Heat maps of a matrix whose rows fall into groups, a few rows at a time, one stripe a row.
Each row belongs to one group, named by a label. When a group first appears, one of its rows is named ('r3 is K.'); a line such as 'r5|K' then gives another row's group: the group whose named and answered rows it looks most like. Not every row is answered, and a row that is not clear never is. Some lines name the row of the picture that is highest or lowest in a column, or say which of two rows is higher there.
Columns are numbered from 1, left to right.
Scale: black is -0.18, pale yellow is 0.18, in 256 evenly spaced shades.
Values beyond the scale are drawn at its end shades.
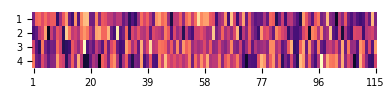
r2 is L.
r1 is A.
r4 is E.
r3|E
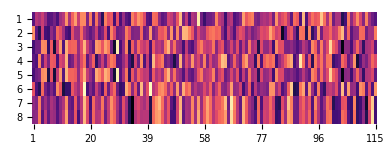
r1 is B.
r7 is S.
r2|E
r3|L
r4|S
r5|L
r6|E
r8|S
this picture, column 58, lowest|1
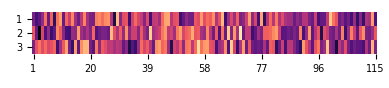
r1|L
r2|E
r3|A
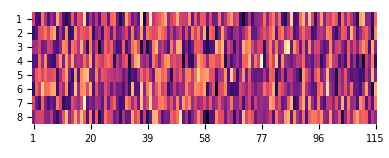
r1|E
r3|B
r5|A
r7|E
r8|B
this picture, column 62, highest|3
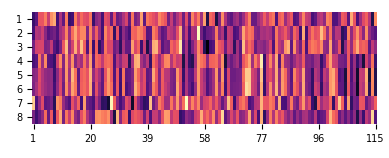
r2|B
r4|L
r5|B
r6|B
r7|E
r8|L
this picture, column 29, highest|8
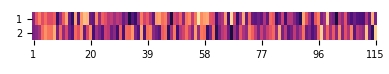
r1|A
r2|A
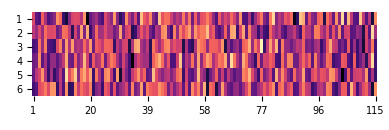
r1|E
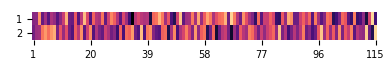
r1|S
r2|A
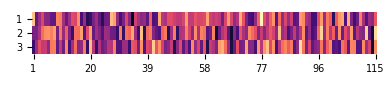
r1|E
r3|S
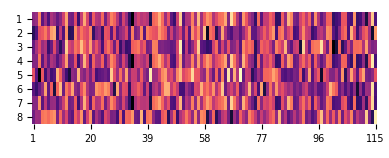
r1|S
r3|B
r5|E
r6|L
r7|S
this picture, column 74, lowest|5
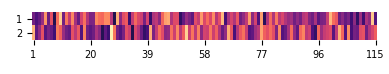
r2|E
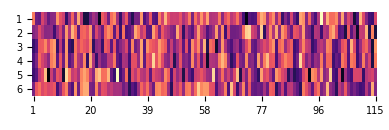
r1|E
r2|B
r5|L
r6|A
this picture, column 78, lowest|2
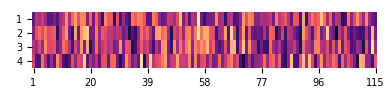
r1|B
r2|A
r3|A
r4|E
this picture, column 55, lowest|1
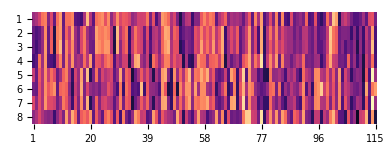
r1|L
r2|L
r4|L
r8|B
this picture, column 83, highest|6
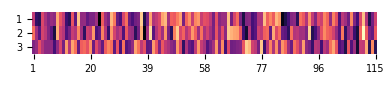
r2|E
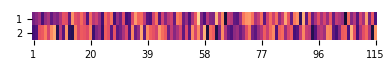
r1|B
